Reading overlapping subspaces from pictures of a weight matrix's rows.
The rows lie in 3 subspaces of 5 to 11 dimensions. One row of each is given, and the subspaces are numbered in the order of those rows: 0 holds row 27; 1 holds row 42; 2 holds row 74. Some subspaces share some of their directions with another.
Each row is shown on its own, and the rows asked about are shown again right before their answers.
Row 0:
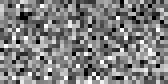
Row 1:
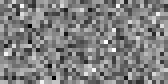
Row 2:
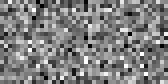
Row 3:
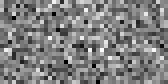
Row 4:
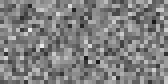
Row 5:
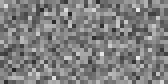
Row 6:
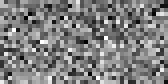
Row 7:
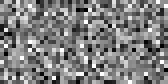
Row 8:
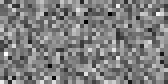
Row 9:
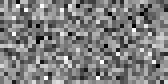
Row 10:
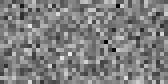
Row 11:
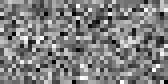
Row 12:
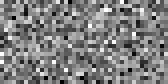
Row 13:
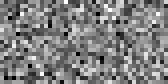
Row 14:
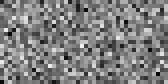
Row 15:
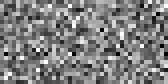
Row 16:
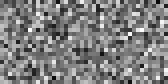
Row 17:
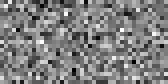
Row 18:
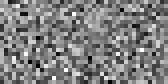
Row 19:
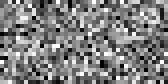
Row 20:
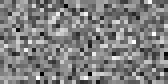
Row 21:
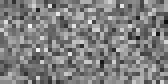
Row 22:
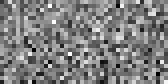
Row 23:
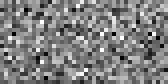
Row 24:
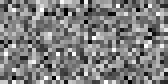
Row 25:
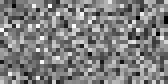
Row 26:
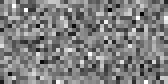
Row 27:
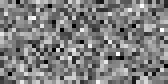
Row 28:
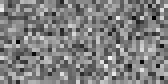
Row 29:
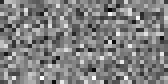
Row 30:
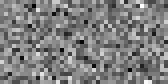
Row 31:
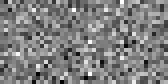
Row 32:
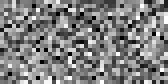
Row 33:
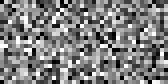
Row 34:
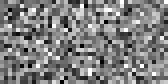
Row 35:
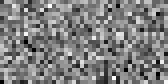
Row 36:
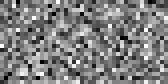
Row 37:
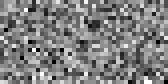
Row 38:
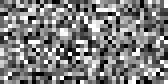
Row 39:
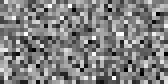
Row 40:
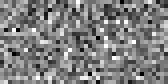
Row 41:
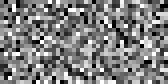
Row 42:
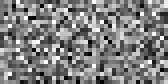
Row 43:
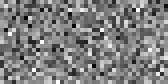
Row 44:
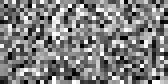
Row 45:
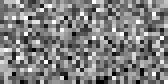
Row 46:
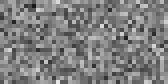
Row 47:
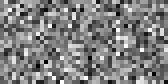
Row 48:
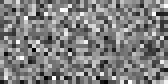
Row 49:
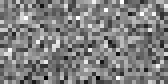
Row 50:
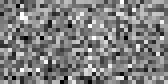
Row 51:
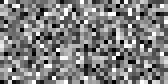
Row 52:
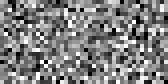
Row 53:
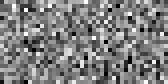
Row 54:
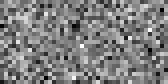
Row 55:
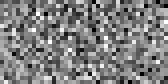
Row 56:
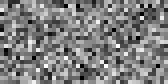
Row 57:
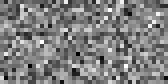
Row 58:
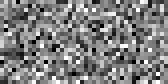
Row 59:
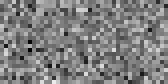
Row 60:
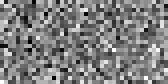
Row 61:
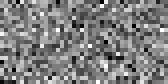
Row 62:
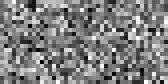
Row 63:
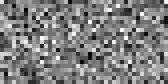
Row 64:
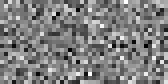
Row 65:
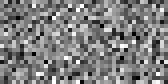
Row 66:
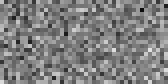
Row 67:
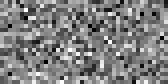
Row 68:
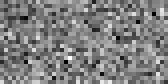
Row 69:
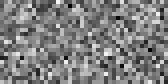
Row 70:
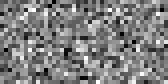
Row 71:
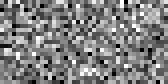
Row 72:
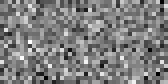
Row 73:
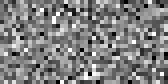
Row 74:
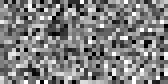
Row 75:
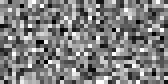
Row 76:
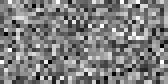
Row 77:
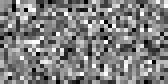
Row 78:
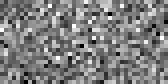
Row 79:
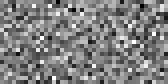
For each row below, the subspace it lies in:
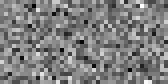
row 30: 0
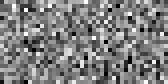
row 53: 1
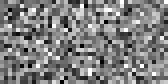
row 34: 2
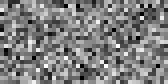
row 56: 0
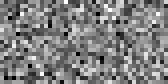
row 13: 2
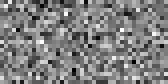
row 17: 2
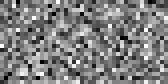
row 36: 2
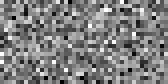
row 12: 0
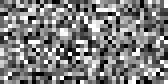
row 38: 0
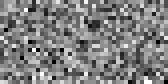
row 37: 0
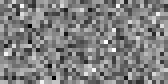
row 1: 1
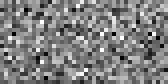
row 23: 0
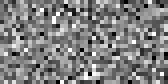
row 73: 2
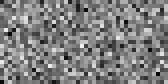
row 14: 2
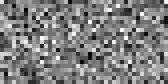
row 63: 0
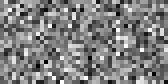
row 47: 0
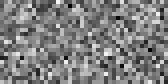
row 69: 0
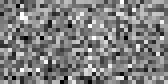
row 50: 0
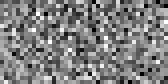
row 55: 2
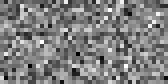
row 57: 2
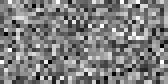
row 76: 0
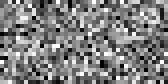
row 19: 0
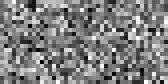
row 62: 1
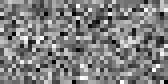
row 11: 0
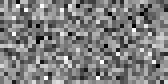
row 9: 0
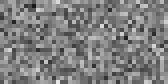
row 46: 0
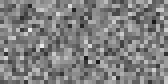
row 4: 0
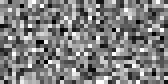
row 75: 2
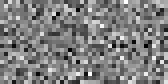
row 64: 2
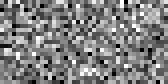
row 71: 0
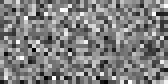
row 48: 2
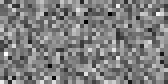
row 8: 2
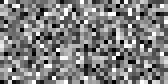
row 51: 2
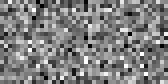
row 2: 2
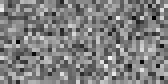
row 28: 0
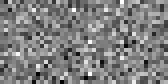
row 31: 1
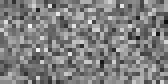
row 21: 1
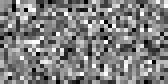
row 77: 1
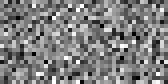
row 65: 2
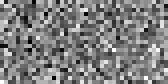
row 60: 2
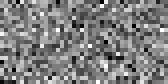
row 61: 0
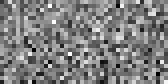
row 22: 1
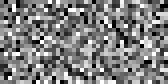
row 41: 1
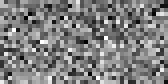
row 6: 2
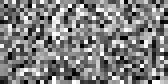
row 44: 2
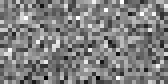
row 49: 0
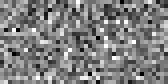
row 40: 2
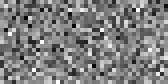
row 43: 2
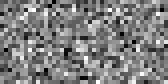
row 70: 0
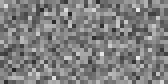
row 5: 2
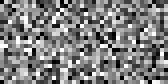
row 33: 2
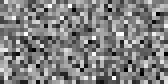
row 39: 1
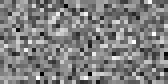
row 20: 2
